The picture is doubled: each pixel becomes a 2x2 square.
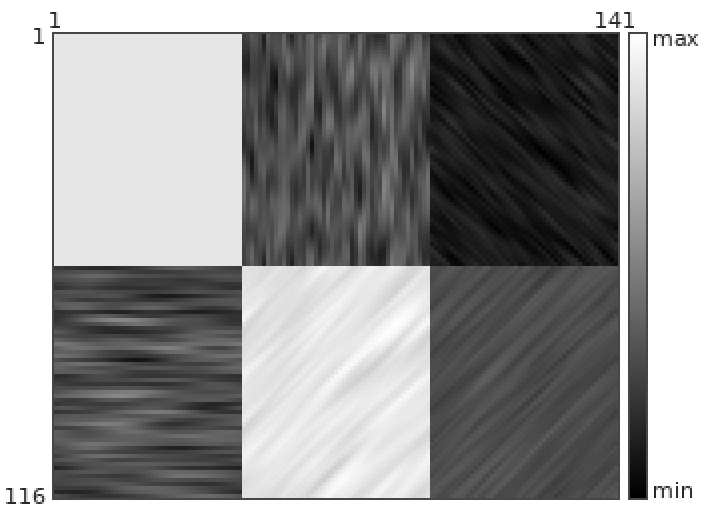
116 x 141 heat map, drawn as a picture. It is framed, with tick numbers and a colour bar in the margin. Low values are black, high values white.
It is made of 2 by 3 panels. Panel 1,1: very high, flat. Panel 1,2: low, streaked downward. Panel 1,3: very low, slanting down to the right, faint in contrast. Panel 2,1: low, streaked across. Panel 2,2: very high, slanting up to the right, faint in contrast. Panel 2,3: low, slanting up to the right, faint in contrast.
